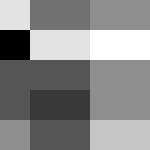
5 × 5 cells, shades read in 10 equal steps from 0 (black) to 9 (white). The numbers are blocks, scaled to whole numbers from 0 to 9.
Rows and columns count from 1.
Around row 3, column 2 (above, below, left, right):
8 2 3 3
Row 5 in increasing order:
3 3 5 7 7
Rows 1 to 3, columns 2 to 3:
4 4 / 8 8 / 3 3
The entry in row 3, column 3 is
3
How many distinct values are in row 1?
3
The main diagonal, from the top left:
8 8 3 5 7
